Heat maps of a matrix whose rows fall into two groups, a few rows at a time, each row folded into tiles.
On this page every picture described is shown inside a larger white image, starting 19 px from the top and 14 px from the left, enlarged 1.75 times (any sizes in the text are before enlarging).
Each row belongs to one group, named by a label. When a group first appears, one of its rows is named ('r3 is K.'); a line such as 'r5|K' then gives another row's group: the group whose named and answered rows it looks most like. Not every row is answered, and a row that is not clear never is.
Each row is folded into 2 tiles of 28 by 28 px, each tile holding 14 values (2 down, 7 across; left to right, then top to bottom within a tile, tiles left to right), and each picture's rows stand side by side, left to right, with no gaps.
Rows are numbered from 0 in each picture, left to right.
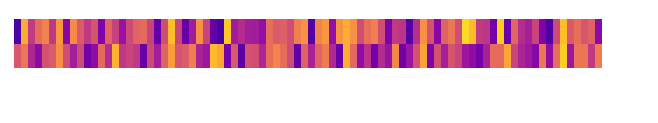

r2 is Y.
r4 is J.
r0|J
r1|Y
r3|J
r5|Y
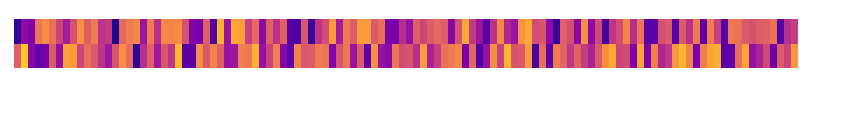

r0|Y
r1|J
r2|J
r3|J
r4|J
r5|Y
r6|Y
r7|J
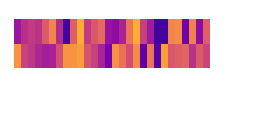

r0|Y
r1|Y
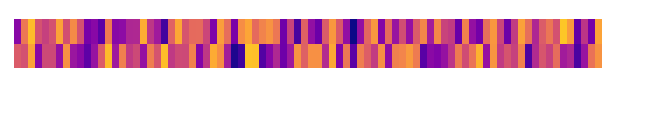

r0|J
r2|J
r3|Y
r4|Y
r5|J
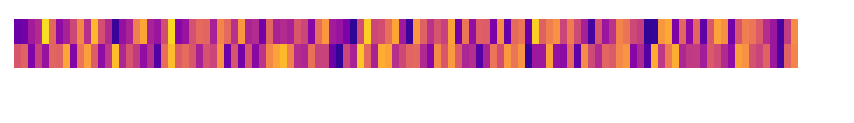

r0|Y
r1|Y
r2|Y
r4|J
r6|Y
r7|J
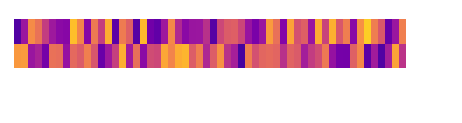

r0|Y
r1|Y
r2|Y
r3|J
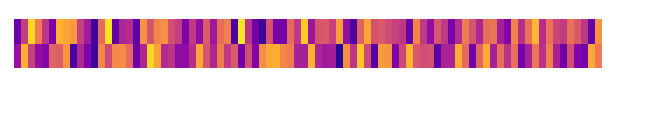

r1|J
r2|Y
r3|Y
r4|Y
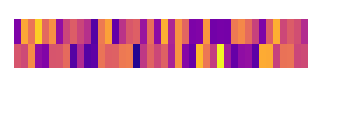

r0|J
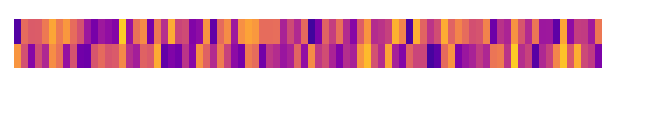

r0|J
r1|J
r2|J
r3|Y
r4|J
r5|Y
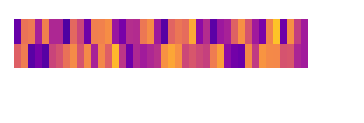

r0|Y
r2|Y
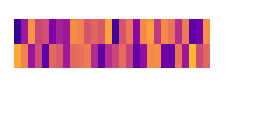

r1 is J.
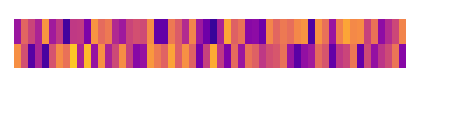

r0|Y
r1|Y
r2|Y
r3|J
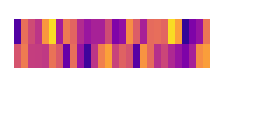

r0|J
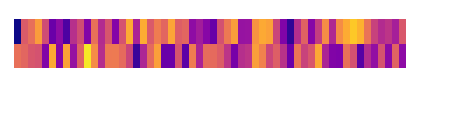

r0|Y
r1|J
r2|J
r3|J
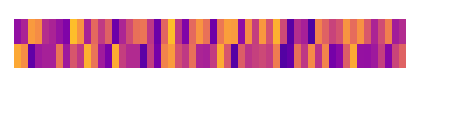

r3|J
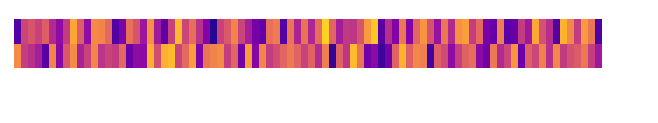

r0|Y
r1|Y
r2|Y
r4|J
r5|Y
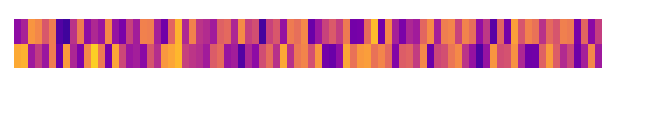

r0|Y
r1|Y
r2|Y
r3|Y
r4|J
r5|J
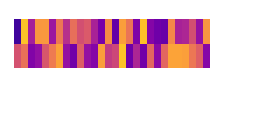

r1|Y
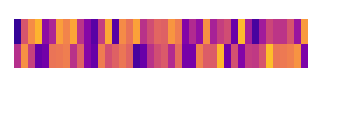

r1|J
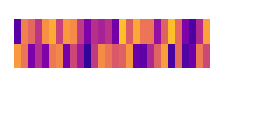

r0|J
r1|J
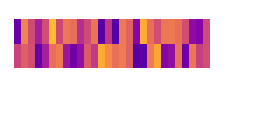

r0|J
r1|J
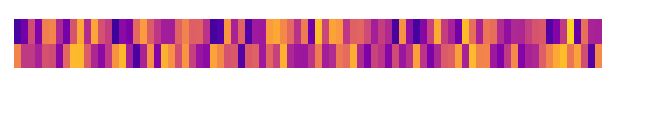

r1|Y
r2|Y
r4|Y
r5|Y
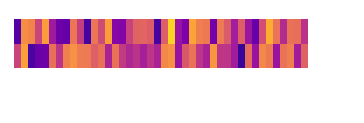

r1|Y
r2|Y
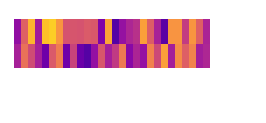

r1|Y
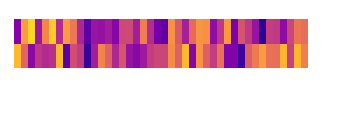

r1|Y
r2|Y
